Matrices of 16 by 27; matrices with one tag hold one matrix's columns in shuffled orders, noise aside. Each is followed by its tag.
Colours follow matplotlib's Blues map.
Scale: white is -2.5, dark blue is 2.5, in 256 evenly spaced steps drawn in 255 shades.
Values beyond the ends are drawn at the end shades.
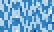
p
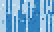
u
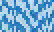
p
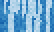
u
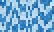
p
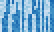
u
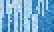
u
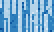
u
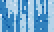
u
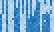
u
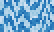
p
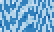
p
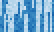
u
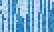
u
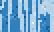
u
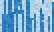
u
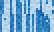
u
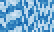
p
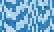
p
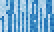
u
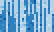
u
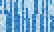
u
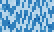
p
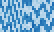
p
